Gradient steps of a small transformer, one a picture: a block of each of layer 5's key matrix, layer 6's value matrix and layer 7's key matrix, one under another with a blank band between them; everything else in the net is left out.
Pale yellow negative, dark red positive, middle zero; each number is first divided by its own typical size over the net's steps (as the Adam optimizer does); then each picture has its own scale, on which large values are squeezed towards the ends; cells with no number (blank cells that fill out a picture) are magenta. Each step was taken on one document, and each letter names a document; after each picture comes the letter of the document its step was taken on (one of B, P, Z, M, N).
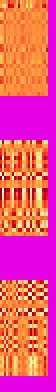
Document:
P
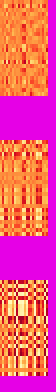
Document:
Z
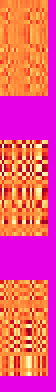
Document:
P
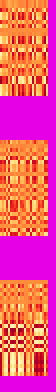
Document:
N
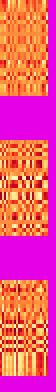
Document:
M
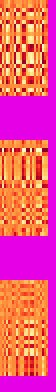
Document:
Z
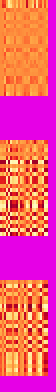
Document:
N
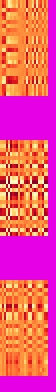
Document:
N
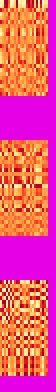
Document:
Z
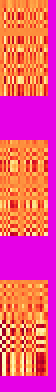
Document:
N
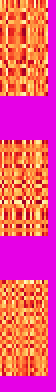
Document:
Z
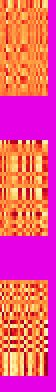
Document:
P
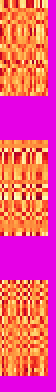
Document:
Z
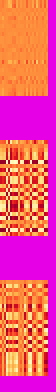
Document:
N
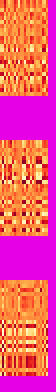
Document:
M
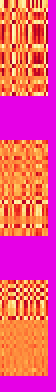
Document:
Z
